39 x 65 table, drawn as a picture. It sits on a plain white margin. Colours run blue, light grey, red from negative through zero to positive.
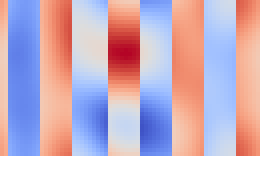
Stripes: upright, repeating 4 times. Ninth with the lowest average: bottom middle. Average level on the scale: 50%. Lone odd cells: none.
